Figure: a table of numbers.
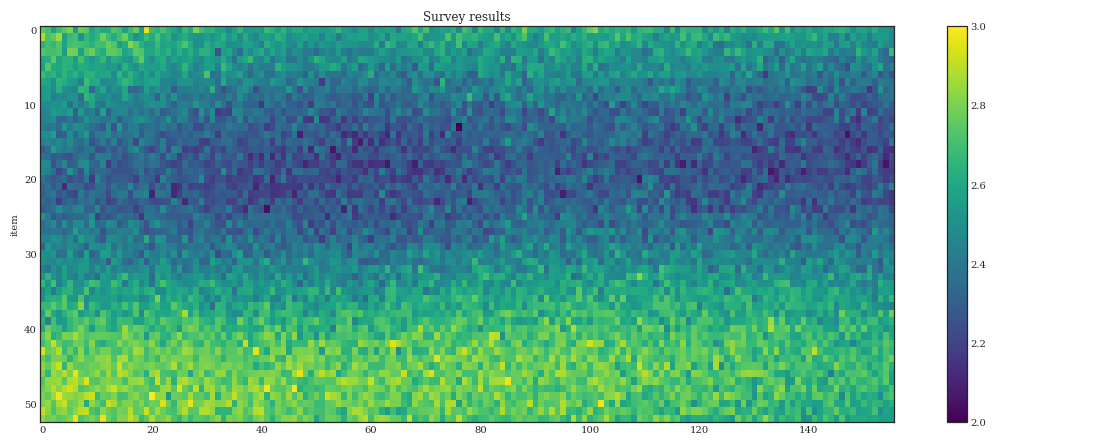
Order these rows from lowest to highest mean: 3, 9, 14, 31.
14, 9, 31, 3
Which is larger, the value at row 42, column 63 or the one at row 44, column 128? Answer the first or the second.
the first
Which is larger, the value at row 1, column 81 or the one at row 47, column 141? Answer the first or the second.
the second
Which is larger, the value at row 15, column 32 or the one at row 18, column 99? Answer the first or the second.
the first
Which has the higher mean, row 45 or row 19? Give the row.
45
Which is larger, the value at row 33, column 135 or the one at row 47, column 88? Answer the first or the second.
the second
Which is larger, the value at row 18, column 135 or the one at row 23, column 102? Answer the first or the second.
the second
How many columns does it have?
156
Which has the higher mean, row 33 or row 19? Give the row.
33
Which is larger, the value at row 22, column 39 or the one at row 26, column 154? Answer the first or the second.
the second
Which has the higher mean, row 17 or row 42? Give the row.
42
